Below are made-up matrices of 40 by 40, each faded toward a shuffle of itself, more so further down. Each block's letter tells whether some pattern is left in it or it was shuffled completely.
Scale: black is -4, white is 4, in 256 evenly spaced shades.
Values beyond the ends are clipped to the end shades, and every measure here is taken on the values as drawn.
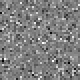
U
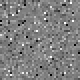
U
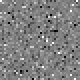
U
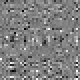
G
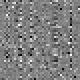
G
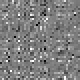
G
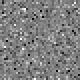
U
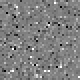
U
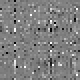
G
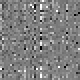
G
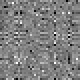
G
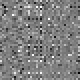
G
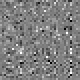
G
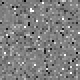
U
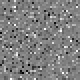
U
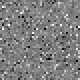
U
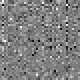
G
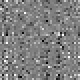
G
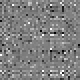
G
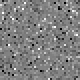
U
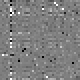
G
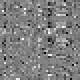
G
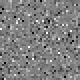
U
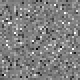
U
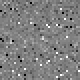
U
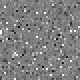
U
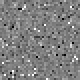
U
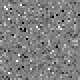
U
